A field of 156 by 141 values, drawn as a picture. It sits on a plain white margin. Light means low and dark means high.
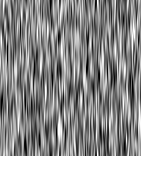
The values follow a bell shape. Neither half mirrors the other. No overall slope runs across the table. The grain runs up and down. On average the colour sits 50% of the way up the scale.
